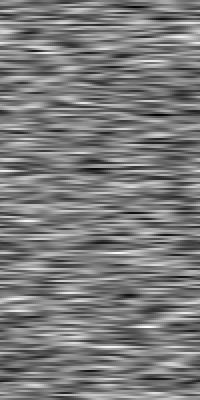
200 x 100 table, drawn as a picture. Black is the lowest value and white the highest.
Histogram: bell-shaped. Average level on the scale: 50%. Mirror symmetry: none. Grain: streaks across. Slope: none.
